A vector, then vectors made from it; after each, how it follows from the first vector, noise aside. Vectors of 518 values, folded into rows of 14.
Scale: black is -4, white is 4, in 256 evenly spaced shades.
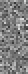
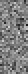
negated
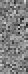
sign-scrambled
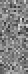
sign-scrambled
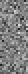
sign-scrambled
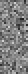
negated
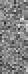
sign-scrambled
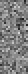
negated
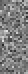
wrapped around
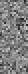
negated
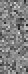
negated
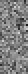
negated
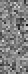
negated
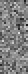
negated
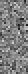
negated
